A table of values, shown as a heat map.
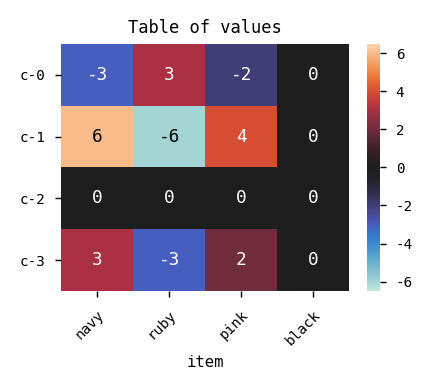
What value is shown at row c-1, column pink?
4
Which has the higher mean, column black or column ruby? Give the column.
black
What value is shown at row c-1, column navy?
6
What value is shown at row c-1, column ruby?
-6
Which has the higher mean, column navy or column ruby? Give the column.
navy
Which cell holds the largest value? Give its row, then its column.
c-1, navy
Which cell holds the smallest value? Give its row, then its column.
c-1, ruby
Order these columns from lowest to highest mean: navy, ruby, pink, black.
ruby, black, pink, navy
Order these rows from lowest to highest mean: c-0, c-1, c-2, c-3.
c-0, c-2, c-3, c-1
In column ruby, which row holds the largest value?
c-0
